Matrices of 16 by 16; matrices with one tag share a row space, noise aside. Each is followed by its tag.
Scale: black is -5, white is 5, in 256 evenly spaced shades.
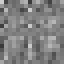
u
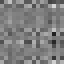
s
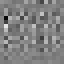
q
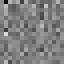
q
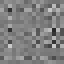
s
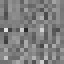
q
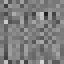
q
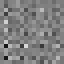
q
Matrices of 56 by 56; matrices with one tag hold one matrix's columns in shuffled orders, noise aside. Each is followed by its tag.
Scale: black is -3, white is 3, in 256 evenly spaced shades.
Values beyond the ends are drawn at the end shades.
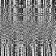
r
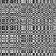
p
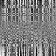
r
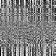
r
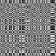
p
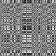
p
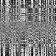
r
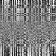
r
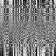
r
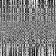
r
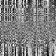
r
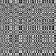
p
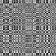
p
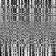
r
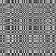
p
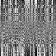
r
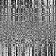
r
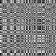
p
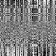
r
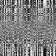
r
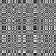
p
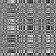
p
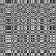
p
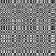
p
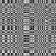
p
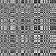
p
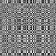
p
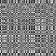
p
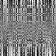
r
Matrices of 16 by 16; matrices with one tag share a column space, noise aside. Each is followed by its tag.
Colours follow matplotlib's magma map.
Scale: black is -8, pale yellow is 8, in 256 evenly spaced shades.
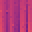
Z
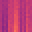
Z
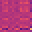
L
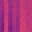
Z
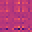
L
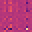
L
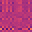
L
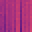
Z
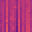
Z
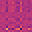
L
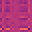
L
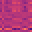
L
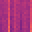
Z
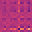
L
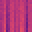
Z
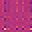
L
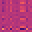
L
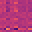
L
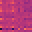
L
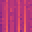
Z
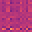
L
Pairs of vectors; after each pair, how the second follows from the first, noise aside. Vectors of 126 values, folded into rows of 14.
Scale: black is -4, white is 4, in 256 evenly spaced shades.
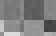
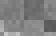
shrunk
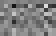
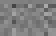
shrunk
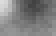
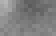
shrunk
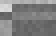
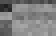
negated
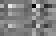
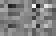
negated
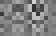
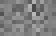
shrunk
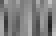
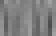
shrunk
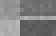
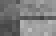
negated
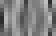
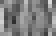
negated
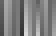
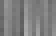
shrunk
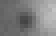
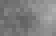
shrunk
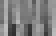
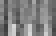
negated
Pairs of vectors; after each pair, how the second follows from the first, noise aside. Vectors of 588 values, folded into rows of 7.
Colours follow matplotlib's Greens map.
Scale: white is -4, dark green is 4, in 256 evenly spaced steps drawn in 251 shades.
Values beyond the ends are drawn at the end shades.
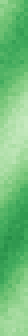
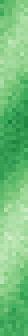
negated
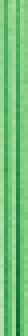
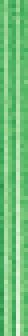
negated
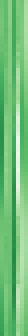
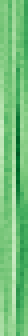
negated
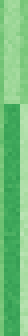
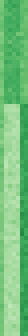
negated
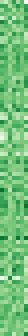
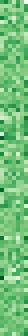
sign-scrambled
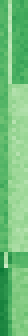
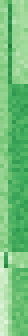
negated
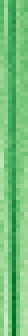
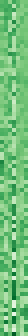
sign-scrambled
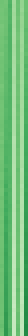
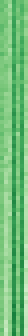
negated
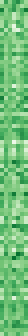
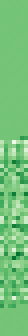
partly zeroed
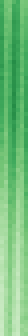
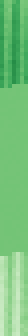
partly zeroed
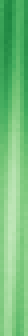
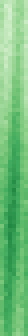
negated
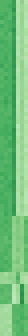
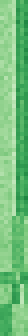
negated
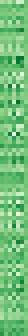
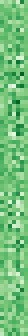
sign-scrambled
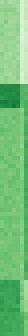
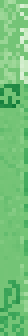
partly zeroed
